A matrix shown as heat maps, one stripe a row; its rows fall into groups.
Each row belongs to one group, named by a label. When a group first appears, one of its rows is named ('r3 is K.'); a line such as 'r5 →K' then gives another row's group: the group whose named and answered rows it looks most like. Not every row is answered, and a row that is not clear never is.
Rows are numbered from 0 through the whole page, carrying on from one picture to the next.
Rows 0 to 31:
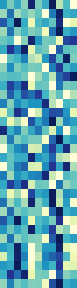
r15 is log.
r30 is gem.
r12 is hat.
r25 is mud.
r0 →mud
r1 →log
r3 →log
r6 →hat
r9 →gem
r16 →hat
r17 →mud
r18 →hat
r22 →mud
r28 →hat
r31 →log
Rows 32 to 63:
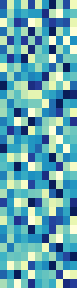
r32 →mud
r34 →hat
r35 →mud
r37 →mud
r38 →gem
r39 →hat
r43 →log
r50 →hat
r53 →log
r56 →hat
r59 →log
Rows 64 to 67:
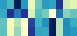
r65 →gem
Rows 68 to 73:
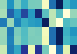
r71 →log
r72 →log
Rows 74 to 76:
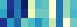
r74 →gem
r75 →gem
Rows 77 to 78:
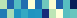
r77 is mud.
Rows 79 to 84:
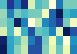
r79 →gem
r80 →log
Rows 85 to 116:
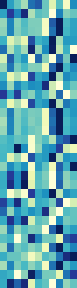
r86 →gem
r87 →log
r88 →log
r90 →mud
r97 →log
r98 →log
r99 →log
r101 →hat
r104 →gem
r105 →gem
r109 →gem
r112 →log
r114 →log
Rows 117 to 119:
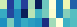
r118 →gem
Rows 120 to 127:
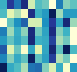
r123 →mud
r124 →mud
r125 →mud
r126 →mud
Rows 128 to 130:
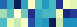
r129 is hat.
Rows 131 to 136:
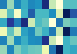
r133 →gem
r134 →hat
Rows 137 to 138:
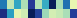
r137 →mud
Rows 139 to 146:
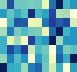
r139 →log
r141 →hat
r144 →gem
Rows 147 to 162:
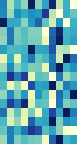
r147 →mud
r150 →log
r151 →log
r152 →mud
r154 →log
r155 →gem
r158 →gem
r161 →mud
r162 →log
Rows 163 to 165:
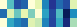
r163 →hat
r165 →hat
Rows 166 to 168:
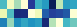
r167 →hat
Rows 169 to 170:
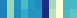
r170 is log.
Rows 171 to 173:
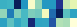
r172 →log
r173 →mud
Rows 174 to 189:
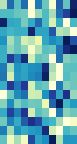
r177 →mud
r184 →hat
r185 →log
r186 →gem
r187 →mud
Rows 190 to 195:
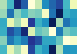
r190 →hat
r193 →gem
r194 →mud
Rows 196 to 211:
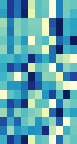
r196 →gem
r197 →gem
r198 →log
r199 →log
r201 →log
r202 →mud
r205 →mud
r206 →hat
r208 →log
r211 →gem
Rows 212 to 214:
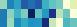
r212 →mud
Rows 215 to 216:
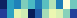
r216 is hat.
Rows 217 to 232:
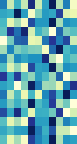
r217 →mud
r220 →gem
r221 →hat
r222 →log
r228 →mud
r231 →mud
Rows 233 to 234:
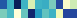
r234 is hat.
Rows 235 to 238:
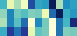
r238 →gem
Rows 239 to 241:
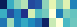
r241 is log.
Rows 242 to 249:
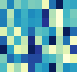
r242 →log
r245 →hat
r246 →mud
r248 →mud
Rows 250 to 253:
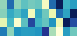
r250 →log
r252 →hat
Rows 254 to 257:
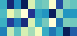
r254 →gem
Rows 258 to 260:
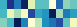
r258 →gem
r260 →hat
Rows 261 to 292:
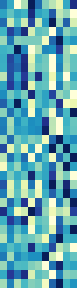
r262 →mud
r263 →mud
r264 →gem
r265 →log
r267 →gem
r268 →gem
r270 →gem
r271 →mud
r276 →log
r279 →hat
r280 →mud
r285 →gem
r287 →log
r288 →mud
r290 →log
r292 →log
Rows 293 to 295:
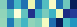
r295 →log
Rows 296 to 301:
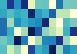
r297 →mud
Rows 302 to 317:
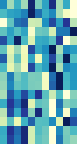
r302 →mud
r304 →hat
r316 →gem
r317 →gem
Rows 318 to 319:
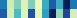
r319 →mud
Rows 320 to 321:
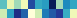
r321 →hat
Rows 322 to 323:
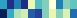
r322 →gem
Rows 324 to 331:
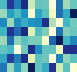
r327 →gem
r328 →log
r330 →gem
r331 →mud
